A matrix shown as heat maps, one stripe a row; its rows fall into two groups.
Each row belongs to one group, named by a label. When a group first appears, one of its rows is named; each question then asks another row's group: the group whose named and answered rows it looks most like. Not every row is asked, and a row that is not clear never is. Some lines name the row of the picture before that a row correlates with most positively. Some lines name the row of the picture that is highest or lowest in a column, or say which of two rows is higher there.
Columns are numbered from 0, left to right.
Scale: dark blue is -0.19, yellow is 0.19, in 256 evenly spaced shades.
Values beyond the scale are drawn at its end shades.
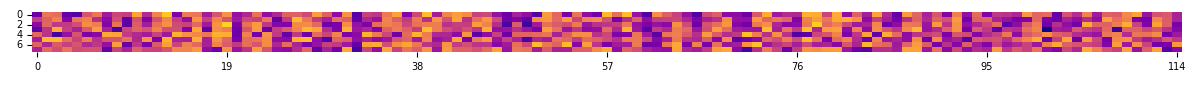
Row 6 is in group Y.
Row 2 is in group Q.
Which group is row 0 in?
Q
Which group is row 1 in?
Q
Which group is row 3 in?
Q
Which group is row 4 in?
Y
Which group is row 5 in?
Q
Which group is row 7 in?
Q
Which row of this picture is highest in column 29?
0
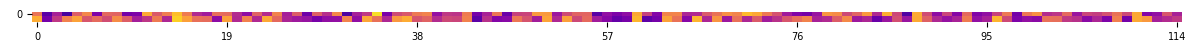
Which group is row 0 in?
Y
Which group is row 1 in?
Y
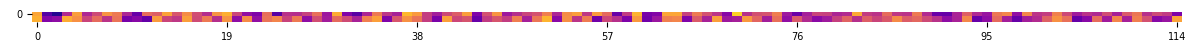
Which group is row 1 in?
Y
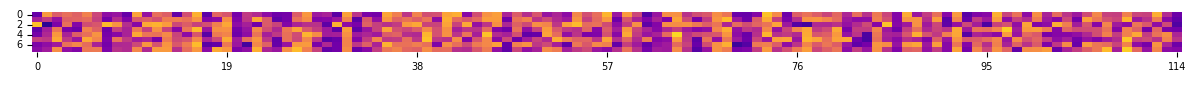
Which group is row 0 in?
Q
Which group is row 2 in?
Y
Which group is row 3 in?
Q
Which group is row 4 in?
Q
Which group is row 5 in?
Q
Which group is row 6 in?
Q
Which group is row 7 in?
Q
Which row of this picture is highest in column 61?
5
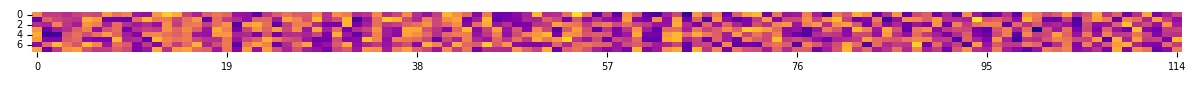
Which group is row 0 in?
Y
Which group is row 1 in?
Q
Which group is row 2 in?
Q
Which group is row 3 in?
Y
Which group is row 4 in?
Y
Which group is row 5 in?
Y
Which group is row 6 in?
Q
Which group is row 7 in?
Y
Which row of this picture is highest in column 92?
2
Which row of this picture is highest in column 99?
1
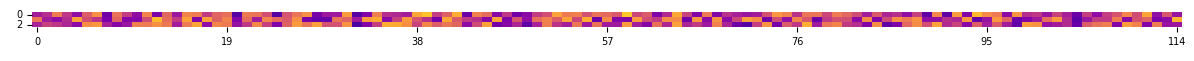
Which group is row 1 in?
Y
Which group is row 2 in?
Q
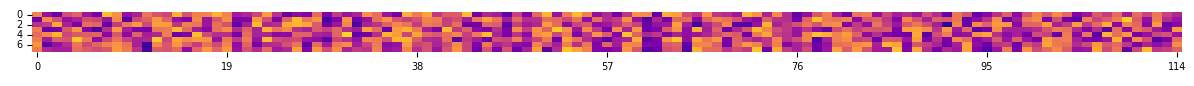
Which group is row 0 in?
Y
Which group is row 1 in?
Q
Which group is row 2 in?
Q
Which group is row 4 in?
Q
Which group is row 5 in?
Y
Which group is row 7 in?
Y
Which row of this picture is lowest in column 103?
1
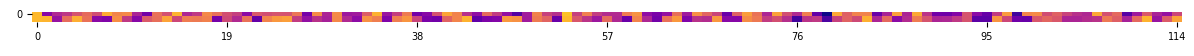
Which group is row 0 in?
Y
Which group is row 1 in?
Y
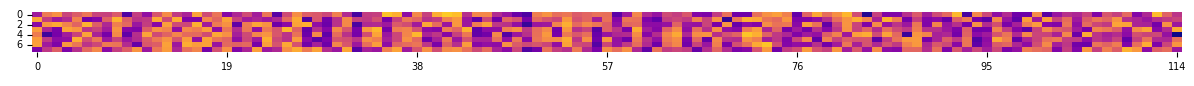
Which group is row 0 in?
Q
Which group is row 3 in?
Y
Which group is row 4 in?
Y
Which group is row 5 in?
Y
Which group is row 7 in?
Q
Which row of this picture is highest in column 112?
0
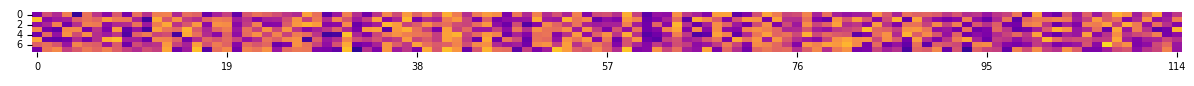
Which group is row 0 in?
Q
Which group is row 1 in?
Y
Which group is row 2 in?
Q
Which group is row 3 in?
Y
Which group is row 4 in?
Q
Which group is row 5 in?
Y
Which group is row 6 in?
Q
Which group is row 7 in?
Q
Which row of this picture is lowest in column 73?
1
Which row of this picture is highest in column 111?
1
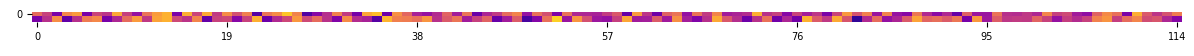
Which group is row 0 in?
Y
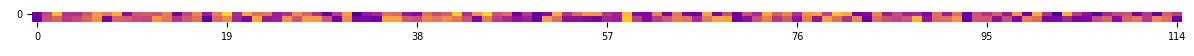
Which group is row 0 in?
Q
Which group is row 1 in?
Q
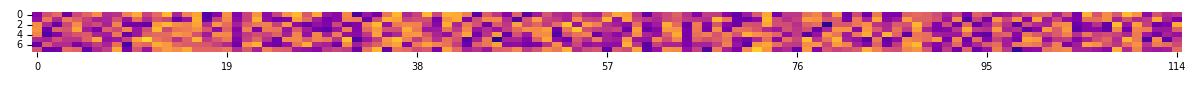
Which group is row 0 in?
Q
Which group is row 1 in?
Q
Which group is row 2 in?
Y
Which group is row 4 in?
Y
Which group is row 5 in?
Q
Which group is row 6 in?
Q
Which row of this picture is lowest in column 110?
1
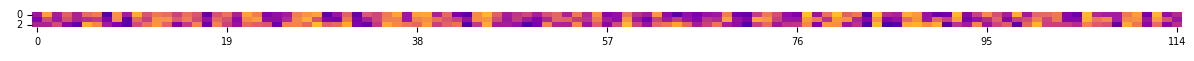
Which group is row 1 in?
Q
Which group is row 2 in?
Q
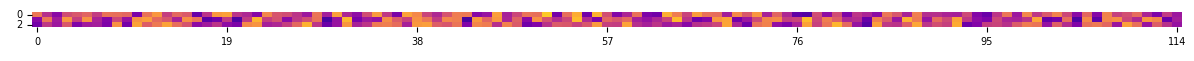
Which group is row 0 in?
Y
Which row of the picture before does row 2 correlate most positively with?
1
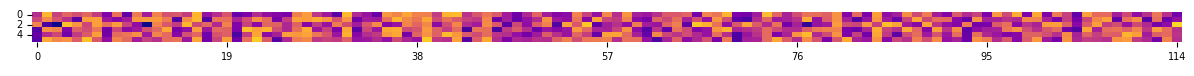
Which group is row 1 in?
Q
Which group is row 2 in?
Y
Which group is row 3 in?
Q
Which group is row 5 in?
Q
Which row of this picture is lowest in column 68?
5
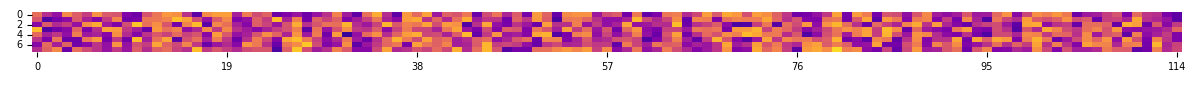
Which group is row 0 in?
Y
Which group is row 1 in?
Y
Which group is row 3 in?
Y
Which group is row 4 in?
Y
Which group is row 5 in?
Q
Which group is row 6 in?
Q
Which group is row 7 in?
Q
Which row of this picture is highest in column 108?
3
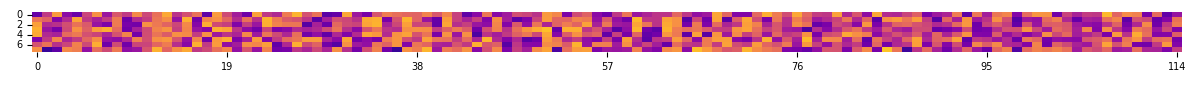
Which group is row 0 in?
Q
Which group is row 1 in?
Y
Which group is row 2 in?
Y
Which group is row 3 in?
Y
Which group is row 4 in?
Y
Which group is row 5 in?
Q
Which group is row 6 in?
Q
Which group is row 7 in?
Y
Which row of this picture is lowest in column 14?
1
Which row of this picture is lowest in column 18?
4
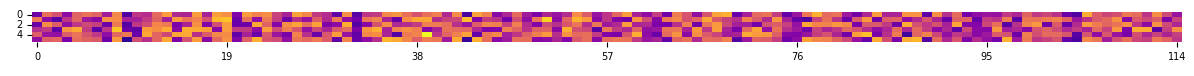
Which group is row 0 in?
Q
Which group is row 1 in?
Y
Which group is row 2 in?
Q
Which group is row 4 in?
Y
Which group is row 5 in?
Q
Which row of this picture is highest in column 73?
4
